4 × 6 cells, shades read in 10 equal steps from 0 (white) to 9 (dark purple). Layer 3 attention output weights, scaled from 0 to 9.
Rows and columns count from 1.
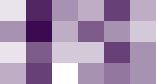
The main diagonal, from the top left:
1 9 2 4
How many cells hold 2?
3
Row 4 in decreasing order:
7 5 4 4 3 0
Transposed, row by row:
1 4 1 3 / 8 9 6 7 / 4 3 2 0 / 3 6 2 4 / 7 4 7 5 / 3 2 4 4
